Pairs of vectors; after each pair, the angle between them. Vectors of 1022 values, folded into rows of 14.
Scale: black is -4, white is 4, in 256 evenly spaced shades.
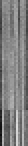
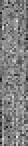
partly aligned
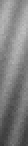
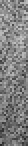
partly aligned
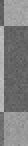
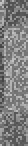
partly opposed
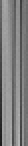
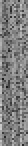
partly opposed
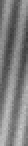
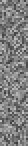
orthogonal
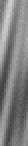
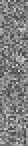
orthogonal
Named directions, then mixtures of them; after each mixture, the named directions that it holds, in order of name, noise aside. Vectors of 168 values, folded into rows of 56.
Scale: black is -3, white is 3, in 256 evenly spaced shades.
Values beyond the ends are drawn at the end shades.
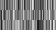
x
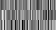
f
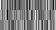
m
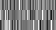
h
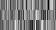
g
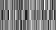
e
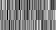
g, h, m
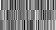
f, g, m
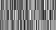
e, g, m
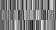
g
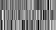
f, g, x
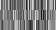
g, m, x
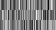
f, g, h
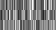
e, g, x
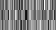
e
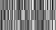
e, x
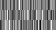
g, h, m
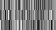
e, h, x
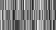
x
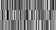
e, m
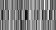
e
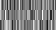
h, m
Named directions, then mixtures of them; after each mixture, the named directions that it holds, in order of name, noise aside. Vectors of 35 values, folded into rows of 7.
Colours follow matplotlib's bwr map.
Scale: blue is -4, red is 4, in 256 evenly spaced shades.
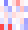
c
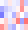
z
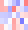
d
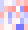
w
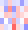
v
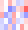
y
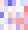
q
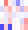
c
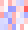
y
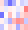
q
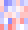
c, q, v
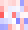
y, z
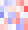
q, w, z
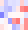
q, y, z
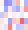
c, d, q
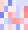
q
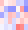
w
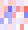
y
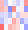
c, d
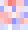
d, q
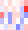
w, y
